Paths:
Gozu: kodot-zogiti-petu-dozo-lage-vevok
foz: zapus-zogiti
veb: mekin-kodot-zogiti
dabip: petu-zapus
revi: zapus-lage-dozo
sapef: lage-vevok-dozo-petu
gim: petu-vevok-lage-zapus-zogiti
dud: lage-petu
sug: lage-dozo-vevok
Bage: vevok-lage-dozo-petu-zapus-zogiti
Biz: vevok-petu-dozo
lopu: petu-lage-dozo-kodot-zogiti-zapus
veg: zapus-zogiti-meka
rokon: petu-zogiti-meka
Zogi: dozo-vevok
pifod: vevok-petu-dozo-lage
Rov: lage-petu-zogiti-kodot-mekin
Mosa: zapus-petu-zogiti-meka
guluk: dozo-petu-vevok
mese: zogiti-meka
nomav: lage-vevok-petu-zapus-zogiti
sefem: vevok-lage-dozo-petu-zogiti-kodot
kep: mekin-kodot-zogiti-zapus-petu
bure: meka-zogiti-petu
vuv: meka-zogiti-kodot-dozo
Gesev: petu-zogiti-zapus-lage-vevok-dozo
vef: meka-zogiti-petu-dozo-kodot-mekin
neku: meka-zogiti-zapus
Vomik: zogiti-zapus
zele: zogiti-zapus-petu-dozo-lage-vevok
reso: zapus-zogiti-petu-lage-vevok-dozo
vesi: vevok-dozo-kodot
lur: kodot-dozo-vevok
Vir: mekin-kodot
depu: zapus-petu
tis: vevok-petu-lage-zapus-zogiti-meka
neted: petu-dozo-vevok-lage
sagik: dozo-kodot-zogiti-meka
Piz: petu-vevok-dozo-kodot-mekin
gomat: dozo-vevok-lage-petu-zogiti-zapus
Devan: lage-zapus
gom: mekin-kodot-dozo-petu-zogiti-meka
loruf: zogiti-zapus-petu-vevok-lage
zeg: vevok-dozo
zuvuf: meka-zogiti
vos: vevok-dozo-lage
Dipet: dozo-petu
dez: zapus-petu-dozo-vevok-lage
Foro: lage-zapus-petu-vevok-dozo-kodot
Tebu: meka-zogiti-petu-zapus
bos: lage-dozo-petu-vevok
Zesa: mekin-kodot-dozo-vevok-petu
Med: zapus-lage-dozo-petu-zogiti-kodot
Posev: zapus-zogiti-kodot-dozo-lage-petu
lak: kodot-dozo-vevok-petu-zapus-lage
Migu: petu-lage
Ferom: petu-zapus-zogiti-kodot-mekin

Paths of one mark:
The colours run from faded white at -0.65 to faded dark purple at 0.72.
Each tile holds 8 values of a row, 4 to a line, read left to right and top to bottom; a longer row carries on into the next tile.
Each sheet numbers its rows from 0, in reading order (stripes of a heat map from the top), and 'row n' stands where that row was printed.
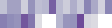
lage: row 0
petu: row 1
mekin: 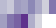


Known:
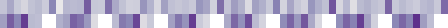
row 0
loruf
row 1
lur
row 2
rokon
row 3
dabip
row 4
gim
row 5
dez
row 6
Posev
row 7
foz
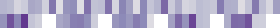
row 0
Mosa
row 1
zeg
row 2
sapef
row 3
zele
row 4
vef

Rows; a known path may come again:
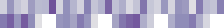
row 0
Foro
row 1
bos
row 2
vuv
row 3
pifod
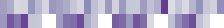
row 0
Tebu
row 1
zuvuf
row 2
revi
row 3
Gozu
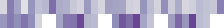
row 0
Bage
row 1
mese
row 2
neku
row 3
zele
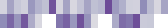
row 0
dez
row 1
Med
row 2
bure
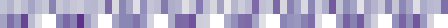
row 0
Rov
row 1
foz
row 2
sefem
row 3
vef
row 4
lak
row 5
sug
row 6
tis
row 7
nomav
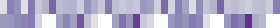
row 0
vos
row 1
Migu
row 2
dabip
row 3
sapef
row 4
Vomik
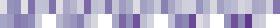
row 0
zeg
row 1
guluk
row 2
gim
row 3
rokon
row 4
Mosa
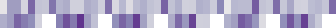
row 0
vesi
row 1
veg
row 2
Posev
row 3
Gesev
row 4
lur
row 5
reso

